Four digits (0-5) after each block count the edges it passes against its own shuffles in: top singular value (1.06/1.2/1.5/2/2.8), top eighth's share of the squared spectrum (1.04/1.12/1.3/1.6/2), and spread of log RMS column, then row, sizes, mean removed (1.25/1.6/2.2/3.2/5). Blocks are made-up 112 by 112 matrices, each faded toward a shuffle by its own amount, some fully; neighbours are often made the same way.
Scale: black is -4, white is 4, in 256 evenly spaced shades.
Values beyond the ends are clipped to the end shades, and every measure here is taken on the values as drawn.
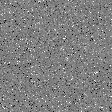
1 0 0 0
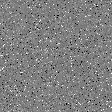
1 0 0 0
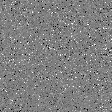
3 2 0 1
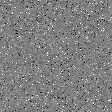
0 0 0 0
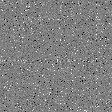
2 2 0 1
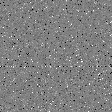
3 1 0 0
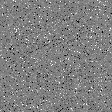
2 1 0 0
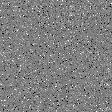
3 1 0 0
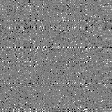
5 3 2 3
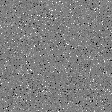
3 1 0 0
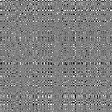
5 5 4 4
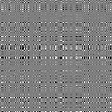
5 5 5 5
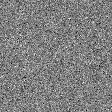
1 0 0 0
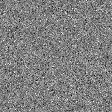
3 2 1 0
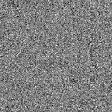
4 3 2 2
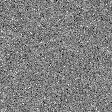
0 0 0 0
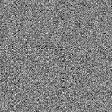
4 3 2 2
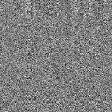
4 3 2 2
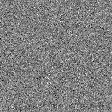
3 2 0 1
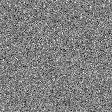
2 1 0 0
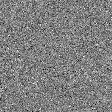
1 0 0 0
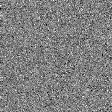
3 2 1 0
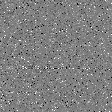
3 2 0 1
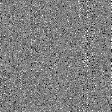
3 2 3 0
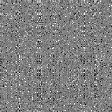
4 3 3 2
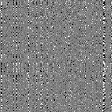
5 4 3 2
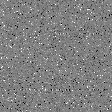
2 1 0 0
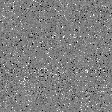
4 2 0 1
